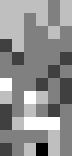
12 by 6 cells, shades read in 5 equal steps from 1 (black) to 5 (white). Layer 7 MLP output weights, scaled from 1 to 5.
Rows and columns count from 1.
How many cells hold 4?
20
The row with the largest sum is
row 10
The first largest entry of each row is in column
1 1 1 2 1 1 1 3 3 3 5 3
